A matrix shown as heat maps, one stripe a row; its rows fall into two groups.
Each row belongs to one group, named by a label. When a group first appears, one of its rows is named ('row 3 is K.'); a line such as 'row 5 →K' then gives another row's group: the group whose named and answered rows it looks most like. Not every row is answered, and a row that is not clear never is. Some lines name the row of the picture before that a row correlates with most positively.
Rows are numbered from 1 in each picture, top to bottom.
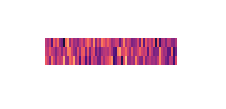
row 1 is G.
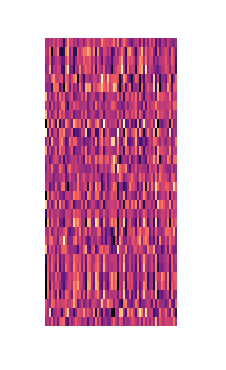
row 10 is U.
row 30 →G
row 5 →G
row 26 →U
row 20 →U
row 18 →U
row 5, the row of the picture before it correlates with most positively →1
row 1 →G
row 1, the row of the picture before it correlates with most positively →1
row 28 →U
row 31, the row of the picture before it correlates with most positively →2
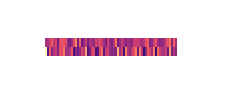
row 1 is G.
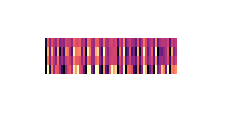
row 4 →U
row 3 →U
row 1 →U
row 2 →U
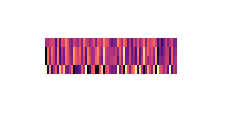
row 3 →U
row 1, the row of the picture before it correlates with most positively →2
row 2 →U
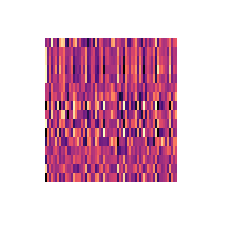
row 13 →G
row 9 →G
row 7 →G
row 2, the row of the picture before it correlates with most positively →4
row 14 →U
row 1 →G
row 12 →U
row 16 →U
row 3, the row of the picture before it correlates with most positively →4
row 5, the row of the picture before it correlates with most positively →4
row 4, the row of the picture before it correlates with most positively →4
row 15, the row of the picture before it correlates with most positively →4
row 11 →U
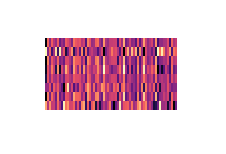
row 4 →U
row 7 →U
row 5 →U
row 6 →G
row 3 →U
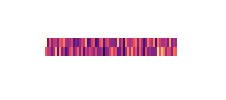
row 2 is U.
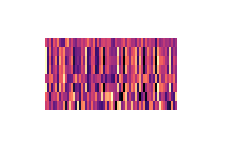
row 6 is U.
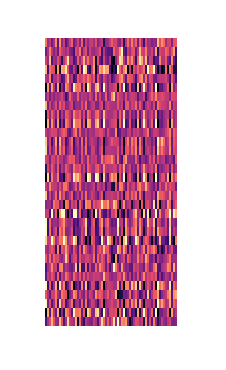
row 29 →G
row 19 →G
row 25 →G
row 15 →U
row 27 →U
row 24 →U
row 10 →U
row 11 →G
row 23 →G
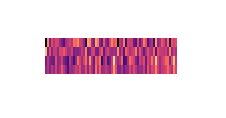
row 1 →U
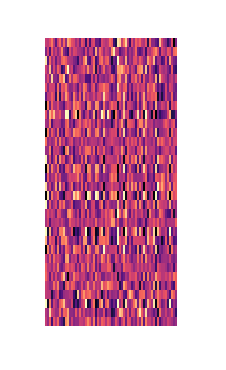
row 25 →G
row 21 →G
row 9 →G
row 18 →U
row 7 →U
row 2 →G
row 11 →U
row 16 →U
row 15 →U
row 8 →U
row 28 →G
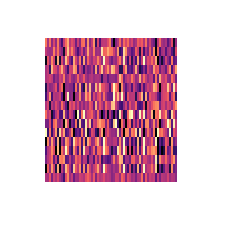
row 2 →G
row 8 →G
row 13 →U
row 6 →G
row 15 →U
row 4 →G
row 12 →U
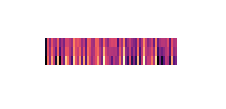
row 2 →U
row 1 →U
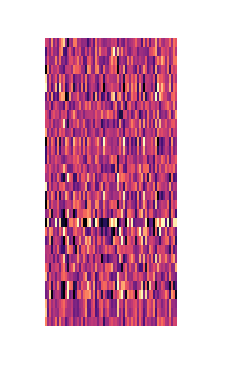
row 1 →G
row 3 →U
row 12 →U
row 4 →U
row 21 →U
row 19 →U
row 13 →U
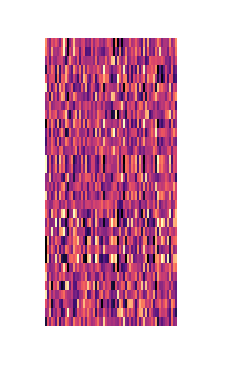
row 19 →G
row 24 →U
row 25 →U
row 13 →G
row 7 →G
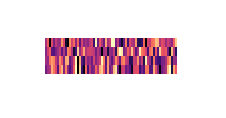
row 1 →G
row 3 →G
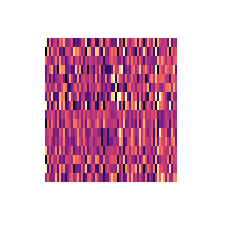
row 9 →U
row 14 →U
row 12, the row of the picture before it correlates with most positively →2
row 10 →U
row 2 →U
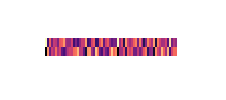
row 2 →U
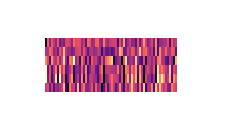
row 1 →U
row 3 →G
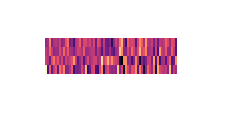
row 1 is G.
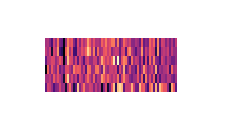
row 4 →U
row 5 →G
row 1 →G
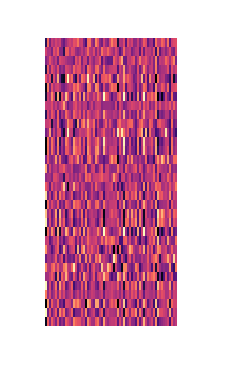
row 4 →U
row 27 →U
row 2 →G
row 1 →U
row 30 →U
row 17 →G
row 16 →G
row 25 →G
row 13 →U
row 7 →U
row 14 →U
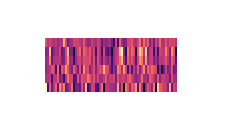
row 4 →U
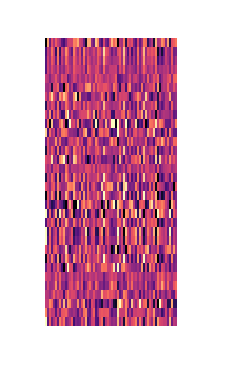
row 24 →G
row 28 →U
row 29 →G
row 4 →U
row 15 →G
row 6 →G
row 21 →U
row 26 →G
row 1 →U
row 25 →U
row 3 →U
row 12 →U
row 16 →U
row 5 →G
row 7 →G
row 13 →U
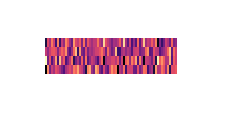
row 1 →U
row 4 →U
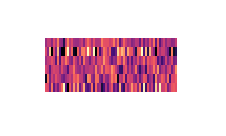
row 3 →U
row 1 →G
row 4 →G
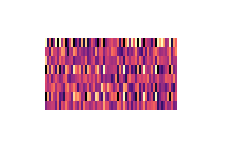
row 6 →G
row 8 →U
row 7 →U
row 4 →U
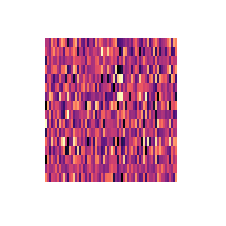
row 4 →G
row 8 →U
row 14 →U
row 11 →U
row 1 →G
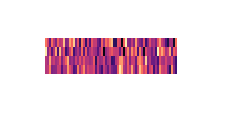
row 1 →G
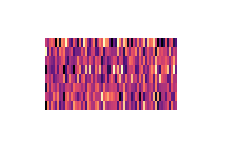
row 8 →U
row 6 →U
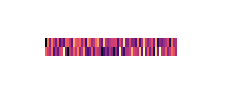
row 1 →U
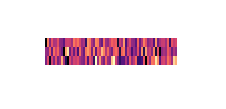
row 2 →G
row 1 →U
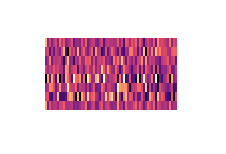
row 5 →U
